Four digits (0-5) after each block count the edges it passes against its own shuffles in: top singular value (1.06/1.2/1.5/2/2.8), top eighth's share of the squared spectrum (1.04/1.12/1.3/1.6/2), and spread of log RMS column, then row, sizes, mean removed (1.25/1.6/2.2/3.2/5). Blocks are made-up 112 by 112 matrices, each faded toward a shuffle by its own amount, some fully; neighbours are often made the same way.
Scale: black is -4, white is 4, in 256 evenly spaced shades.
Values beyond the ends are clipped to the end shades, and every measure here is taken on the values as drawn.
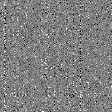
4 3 3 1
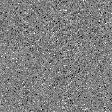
3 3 2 0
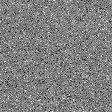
2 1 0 0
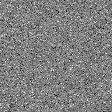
3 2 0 0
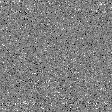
1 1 0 1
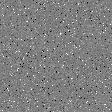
1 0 0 0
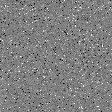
1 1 0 0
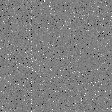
3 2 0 0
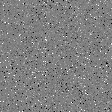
1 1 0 0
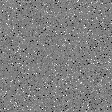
1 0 0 0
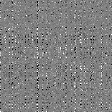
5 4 3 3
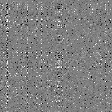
4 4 3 2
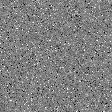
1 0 0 0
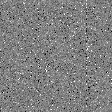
3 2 1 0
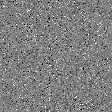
1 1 1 0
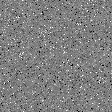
0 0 0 0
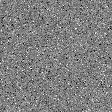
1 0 0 0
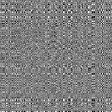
5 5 4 4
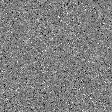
1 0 0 0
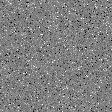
0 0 0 0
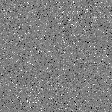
2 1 0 0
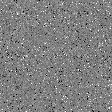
2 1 0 1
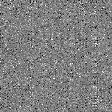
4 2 1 1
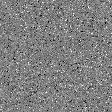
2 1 0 0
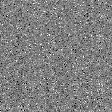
3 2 1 1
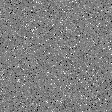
0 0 0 0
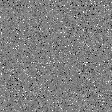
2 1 1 1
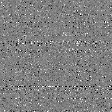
3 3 2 3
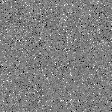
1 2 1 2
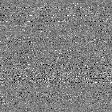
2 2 0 4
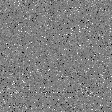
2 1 0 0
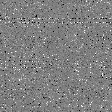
2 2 1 2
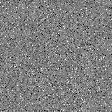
3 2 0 0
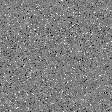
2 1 0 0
